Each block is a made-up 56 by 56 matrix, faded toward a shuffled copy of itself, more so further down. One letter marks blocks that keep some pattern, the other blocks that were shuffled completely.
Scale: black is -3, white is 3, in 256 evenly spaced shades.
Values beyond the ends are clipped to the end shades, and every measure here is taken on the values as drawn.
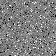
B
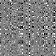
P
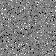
B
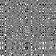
P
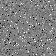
B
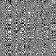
P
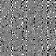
P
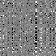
P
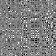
P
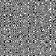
P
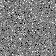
B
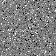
B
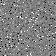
B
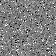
B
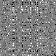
P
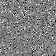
B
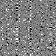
P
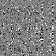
P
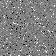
B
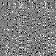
P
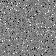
B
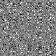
P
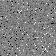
B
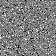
B
